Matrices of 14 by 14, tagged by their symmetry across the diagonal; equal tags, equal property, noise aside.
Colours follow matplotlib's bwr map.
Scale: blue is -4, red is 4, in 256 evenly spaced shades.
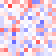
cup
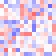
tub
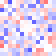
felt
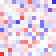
tub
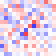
tub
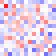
felt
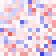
felt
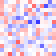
cup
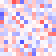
tub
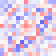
felt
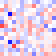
cup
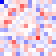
felt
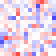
tub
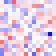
cup
